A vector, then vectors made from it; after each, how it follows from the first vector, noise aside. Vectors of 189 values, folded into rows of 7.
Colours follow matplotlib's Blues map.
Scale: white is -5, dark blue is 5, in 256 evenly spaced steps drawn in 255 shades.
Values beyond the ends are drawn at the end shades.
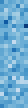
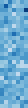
wrapped around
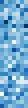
scaled up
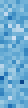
wrapped around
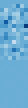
partly zeroed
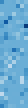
partly zeroed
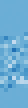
partly zeroed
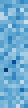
wrapped around
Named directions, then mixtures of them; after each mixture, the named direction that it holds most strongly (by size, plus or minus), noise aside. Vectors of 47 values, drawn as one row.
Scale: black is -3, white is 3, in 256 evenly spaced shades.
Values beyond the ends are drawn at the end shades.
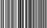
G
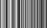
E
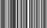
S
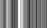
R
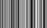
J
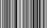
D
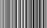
D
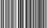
G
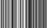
G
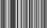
S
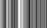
R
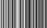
G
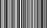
E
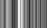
R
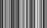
J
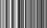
E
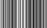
G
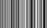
J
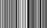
S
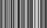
D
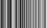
E
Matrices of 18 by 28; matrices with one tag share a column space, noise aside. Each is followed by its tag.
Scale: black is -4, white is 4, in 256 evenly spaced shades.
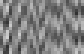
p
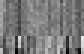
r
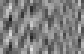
p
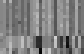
r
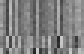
r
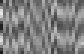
p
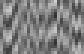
p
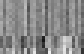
r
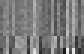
r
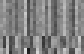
r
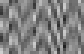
p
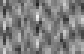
p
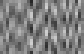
p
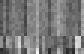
r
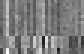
r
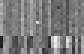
r
